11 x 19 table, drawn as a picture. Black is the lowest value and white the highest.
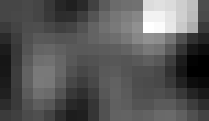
Most values sit low, with a long tail of high ones. The top right is the ninth with the highest average. The centre is the smoothest part. The middle right is the ninth with the lowest average. An odd patch, higher than its surroundings, sits in the top right. Values change most from cell to cell in the top right.
